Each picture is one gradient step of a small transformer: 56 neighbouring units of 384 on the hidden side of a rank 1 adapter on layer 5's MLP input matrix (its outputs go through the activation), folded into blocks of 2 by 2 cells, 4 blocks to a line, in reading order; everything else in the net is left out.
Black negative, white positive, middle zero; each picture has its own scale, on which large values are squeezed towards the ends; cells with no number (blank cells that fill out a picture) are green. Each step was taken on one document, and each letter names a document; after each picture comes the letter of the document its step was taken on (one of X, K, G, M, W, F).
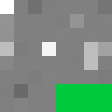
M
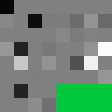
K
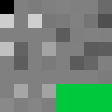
K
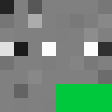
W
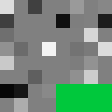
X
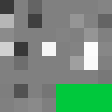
K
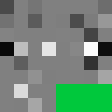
W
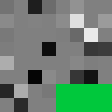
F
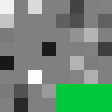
X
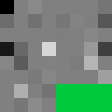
W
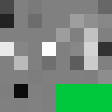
K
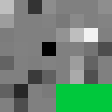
F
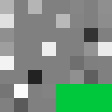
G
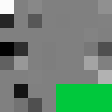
W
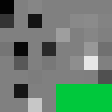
K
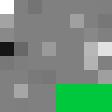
M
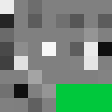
W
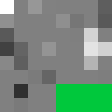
M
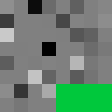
F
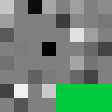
F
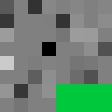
F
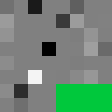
X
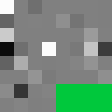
W
